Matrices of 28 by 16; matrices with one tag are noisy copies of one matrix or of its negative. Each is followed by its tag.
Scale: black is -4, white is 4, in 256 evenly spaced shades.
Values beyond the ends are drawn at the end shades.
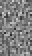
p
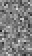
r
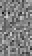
p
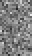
r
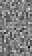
p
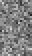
r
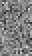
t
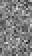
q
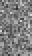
r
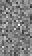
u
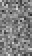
r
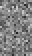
q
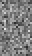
t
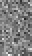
r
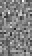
p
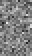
q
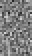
p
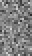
r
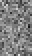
r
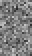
q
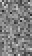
r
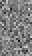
t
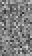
t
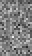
t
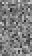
t
